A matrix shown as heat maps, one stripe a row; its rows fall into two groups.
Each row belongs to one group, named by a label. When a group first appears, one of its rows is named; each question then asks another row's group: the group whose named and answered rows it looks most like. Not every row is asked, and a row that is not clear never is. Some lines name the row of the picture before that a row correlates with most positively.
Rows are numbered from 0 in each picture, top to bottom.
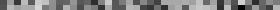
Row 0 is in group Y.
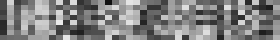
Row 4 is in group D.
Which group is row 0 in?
D
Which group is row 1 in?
Y
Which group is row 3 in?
Y
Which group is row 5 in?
Y
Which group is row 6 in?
Y
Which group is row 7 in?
Y
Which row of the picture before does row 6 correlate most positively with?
0
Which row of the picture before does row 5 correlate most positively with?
0
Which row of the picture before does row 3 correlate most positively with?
1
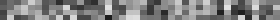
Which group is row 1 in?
Y
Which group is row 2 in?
Y
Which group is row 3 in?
D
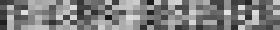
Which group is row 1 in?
D
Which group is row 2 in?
Y
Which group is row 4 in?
Y
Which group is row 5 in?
D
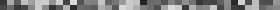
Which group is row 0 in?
D
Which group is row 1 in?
Y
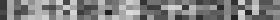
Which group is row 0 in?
D
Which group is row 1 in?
Y
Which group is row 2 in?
D
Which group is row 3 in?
D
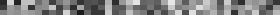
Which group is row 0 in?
Y
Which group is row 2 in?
Y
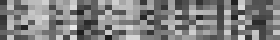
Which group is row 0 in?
D
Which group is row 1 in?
D
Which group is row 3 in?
D
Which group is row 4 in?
Y
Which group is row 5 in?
D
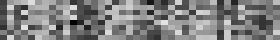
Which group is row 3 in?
D
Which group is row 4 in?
Y
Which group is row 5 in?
Y
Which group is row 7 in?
Y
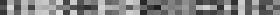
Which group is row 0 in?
D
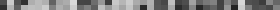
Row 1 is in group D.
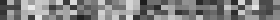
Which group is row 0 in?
D
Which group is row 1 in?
Y
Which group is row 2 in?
D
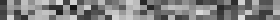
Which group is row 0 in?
D
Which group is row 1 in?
Y
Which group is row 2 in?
Y
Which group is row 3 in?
D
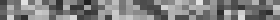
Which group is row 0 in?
Y
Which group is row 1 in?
Y
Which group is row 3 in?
D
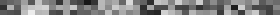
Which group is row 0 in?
Y
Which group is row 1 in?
D
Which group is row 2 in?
Y
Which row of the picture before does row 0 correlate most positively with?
0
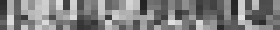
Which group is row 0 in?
D
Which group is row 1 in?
D
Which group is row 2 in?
D
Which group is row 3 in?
D
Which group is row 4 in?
Y
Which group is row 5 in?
Y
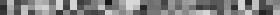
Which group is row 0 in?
D
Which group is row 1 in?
D
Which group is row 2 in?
Y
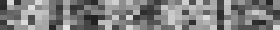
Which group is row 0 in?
Y
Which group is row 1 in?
Y
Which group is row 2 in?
Y
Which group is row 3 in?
Y
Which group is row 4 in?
Y
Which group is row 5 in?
Y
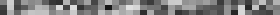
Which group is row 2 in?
D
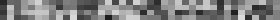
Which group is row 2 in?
D
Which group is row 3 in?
D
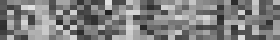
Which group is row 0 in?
Y
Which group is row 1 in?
Y
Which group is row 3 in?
Y
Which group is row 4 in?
Y
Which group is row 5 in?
D
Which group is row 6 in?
Y
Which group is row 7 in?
D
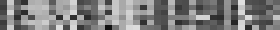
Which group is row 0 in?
D
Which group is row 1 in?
D
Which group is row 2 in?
D
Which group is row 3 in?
Y
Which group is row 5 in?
D
